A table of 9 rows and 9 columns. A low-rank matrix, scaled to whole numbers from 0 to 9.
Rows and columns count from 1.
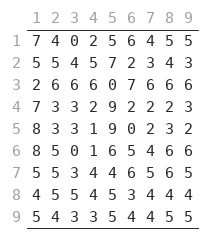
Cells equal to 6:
12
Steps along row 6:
down down up up down down up same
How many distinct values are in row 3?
4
